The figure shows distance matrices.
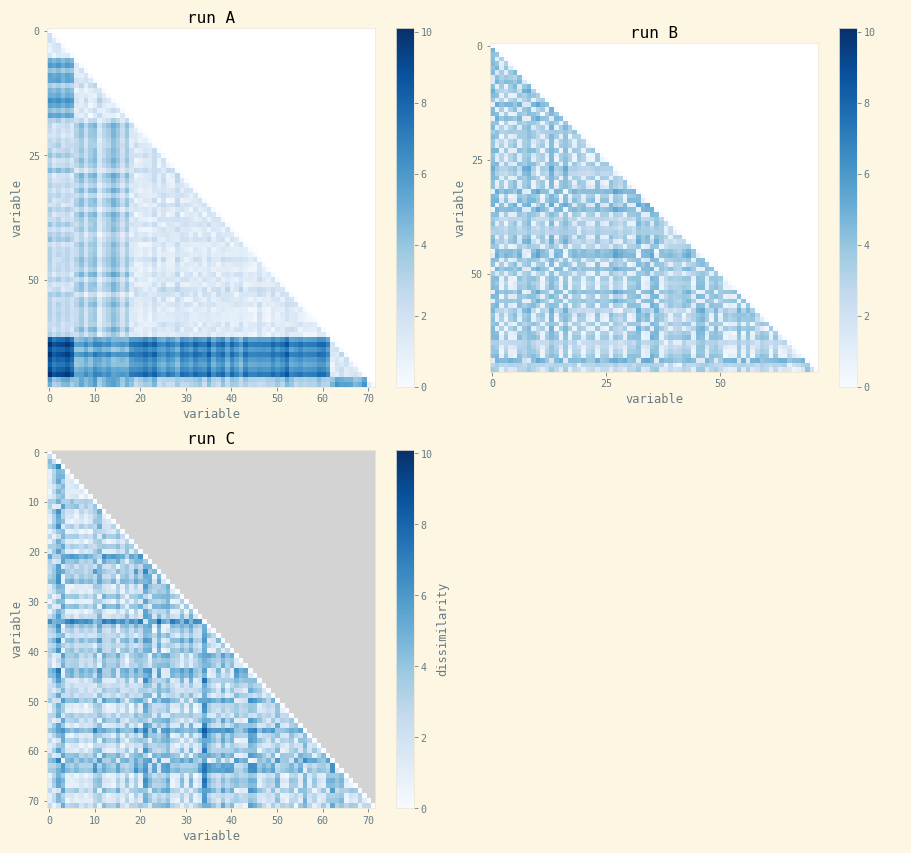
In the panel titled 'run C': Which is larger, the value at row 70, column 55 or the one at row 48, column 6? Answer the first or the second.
the second
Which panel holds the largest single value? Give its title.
run A
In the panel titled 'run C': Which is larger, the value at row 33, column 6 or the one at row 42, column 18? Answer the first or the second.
the second
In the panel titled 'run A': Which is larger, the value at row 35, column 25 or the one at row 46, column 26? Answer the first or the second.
the first
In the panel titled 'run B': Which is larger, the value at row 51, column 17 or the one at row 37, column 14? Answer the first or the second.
the second
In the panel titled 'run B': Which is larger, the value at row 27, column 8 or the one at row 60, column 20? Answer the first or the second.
the first
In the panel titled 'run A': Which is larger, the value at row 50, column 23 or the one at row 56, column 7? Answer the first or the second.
the second
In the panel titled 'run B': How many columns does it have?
72
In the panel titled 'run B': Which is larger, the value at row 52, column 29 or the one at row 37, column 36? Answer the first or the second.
the second
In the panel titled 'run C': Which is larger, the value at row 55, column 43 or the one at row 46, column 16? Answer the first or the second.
the first
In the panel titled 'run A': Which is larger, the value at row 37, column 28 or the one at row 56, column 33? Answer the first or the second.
the first
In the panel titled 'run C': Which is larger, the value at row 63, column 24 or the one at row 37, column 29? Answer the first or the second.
the second
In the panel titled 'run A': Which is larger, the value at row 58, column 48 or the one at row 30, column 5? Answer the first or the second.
the second
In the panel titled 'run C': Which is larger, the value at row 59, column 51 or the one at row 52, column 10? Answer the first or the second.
the second
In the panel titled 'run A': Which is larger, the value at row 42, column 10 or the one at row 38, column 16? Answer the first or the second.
the first
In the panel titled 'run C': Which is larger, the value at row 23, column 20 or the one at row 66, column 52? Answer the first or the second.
the first
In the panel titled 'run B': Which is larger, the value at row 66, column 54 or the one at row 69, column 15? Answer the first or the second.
the second
